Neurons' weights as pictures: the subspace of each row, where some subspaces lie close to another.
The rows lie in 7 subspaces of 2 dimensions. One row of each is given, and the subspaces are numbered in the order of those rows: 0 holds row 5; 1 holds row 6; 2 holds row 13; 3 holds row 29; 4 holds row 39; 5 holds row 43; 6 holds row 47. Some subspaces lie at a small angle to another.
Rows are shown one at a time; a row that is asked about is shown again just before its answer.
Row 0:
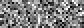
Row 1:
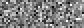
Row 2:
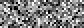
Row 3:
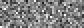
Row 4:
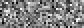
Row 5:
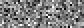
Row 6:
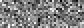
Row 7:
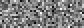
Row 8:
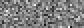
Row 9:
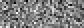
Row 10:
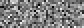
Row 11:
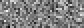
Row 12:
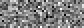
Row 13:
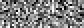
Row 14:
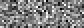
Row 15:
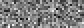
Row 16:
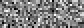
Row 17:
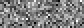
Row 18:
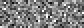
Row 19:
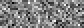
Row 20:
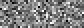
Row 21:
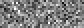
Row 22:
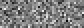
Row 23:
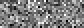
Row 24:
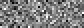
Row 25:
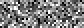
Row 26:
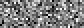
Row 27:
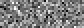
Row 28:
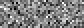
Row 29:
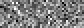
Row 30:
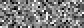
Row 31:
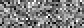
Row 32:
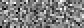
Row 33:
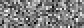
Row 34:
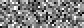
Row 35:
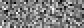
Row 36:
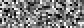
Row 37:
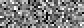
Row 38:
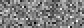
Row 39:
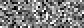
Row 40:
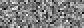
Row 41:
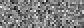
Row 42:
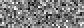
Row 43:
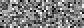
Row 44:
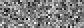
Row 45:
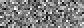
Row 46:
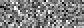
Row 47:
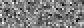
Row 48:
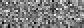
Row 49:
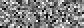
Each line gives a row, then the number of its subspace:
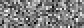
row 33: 0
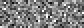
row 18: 1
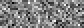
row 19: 2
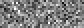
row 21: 3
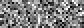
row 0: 2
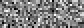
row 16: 1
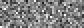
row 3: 1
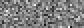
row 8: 0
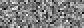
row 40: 4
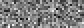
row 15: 1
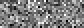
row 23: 5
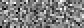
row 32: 2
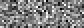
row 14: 5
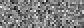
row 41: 3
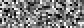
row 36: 6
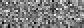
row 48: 1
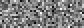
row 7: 5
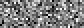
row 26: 0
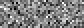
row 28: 3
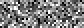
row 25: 0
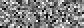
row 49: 1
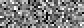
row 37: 6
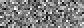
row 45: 6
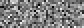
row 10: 3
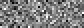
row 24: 4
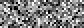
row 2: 0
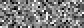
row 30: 4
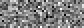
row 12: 5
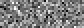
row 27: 3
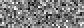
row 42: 6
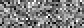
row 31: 5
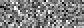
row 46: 3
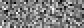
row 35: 2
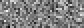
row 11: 2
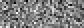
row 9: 2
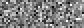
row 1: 6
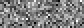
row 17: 5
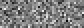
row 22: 4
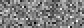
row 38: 5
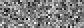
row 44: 0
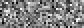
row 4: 6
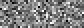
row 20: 4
